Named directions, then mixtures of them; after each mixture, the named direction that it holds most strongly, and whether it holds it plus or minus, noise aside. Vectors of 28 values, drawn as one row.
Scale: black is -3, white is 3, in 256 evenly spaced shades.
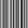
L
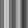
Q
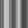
Q, plus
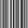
L, plus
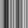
Q, minus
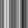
Q, plus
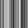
Q, plus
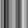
Q, minus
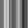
Q, plus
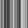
Q, minus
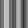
Q, plus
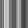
Q, plus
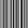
L, plus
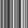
L, minus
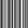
L, minus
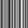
L, minus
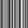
L, minus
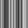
Q, minus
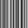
L, plus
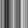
Q, minus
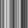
Q, plus
